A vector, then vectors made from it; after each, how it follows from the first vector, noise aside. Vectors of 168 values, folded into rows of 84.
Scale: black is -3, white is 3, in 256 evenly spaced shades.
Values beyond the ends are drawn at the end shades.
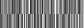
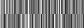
reversed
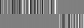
partly zeroed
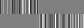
partly zeroed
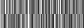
reversed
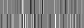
partly zeroed
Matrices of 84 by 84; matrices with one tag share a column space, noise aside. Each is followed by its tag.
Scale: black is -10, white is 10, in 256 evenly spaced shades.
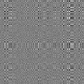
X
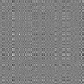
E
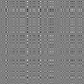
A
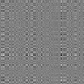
E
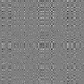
X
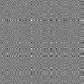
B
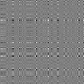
B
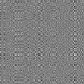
E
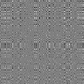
X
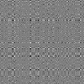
B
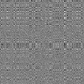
X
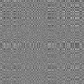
X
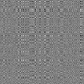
A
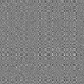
E
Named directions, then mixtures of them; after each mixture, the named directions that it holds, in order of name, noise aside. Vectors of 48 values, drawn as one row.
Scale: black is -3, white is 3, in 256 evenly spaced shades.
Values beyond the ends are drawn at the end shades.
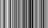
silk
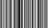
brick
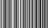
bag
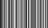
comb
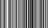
comb, silk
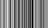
brick, silk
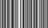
brick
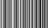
bag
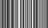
brick, silk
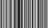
brick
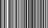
comb, silk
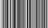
comb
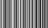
bag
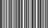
brick, comb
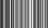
comb, silk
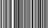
bag, brick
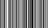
comb, silk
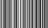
bag
